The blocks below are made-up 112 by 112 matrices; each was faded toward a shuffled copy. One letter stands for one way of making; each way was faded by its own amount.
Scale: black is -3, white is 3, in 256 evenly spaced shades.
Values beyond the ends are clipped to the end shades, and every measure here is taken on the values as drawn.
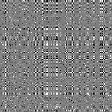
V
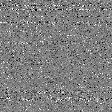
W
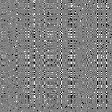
V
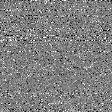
W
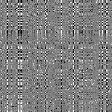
V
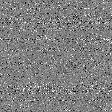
W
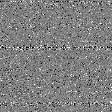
W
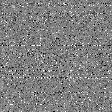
W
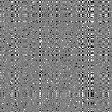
V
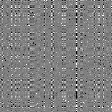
V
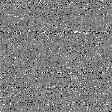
W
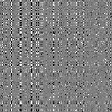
V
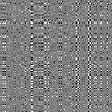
V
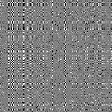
V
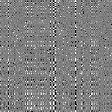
V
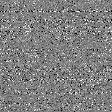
W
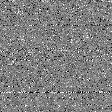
W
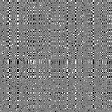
V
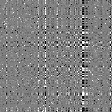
V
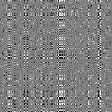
V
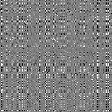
V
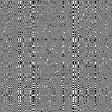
V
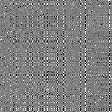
V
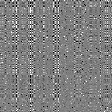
V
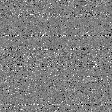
W
